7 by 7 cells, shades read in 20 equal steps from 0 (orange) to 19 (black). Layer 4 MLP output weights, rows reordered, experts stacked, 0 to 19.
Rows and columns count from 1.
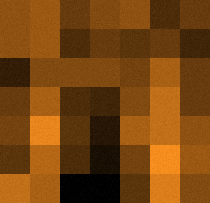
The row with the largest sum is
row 2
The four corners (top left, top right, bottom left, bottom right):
8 11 4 9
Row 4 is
11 6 13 14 9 4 11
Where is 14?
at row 2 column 7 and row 4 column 4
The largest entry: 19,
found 2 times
